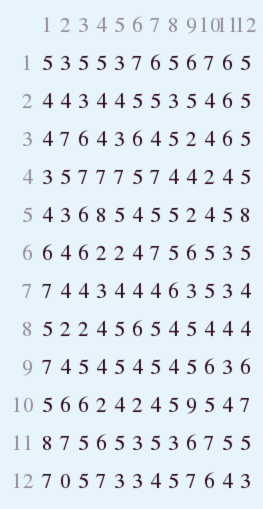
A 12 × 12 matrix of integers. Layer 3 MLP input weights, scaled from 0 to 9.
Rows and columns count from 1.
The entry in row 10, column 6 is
2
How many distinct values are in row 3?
6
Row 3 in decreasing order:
7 6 6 6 5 5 4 4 4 4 3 2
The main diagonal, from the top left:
5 4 6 7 5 4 4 4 5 5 5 3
